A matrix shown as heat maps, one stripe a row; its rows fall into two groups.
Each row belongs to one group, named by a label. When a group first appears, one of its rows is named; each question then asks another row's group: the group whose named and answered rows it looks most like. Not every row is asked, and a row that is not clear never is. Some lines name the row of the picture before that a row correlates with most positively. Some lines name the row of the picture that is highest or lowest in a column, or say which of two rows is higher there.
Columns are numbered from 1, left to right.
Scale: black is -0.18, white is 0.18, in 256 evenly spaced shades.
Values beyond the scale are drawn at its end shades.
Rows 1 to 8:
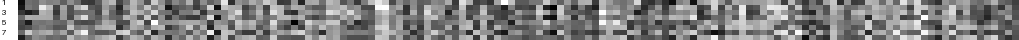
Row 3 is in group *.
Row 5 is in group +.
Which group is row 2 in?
*
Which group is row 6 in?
+
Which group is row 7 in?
*
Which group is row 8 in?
+
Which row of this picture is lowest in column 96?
5
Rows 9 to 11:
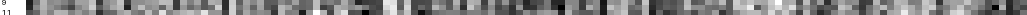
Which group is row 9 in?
+
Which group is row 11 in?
+
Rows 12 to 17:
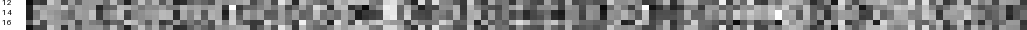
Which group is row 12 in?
*
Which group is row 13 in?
+
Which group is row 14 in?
+
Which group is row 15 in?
+
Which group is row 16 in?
*
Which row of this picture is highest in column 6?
13
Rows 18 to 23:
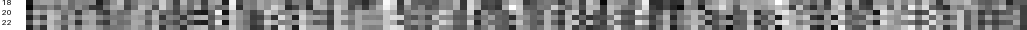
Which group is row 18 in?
+
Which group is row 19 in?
+
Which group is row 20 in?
*
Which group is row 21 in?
*
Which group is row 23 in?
*
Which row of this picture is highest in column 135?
18
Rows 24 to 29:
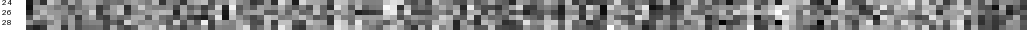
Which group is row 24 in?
*
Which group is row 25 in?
+
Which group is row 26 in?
+
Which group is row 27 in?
*
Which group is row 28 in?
*
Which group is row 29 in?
*
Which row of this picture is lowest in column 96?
26
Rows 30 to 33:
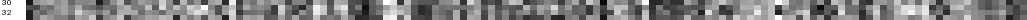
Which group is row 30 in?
+
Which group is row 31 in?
+
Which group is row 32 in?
+
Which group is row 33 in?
+
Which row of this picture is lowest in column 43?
33
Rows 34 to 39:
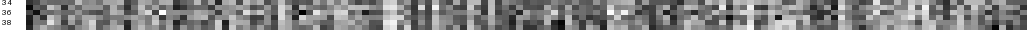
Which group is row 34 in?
+
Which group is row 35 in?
*
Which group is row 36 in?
+
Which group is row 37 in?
*
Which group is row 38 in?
*
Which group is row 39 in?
+
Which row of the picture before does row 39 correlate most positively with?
33
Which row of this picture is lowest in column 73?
39
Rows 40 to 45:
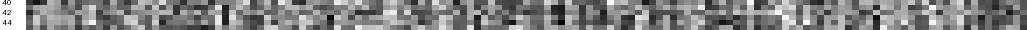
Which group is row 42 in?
+
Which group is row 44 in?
*
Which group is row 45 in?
*
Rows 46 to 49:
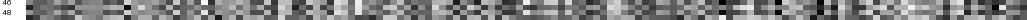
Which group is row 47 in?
+
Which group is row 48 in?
*
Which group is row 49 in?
+
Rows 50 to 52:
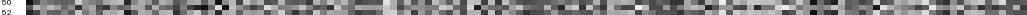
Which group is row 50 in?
+
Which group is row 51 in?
*
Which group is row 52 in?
+
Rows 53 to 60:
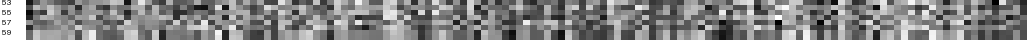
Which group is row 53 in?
+
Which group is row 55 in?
*
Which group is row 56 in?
+
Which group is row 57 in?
*
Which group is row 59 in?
*
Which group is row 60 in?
*
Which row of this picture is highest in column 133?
57
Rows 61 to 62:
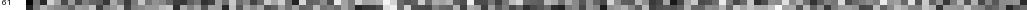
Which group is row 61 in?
*
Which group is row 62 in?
+
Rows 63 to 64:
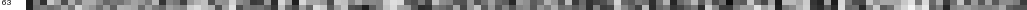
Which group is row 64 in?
+
